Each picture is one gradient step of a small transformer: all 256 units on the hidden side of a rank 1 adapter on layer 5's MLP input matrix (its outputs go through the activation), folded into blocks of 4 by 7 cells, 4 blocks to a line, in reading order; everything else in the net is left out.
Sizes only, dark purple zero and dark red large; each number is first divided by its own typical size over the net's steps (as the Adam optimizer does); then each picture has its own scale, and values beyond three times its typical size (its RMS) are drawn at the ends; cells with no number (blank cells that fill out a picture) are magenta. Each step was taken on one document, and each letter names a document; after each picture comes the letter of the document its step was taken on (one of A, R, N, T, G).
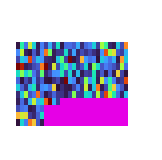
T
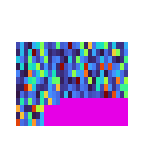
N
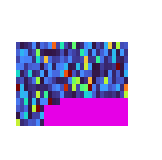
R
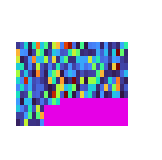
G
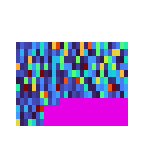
N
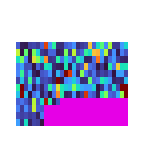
R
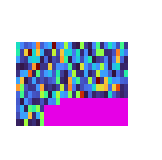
G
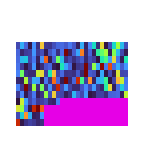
N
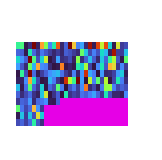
N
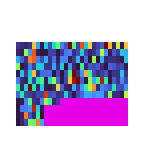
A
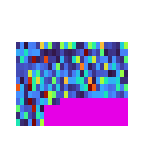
A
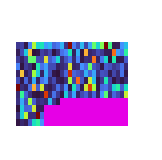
A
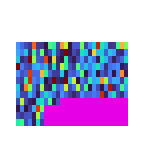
N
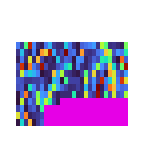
T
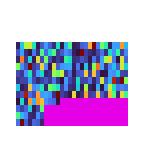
T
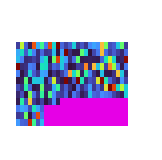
N
